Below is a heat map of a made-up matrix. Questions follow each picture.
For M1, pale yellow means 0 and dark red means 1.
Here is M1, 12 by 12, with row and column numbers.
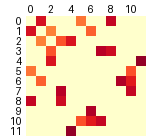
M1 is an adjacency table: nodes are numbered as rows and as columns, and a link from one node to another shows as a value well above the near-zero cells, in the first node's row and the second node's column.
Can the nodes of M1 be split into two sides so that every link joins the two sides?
no
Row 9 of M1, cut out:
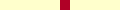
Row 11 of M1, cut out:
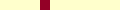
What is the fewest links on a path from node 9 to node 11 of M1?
5
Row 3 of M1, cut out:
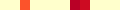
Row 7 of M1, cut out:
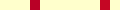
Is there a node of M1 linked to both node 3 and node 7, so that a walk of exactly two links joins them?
no
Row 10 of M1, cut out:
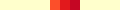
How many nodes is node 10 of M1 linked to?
3
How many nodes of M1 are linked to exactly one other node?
2
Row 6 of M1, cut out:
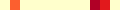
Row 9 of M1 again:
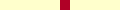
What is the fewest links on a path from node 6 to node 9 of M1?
1
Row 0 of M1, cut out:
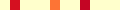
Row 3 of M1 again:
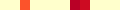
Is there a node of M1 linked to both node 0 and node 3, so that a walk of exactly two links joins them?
yes
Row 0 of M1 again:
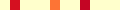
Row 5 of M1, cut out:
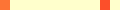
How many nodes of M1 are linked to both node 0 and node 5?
0
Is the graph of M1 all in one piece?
yes
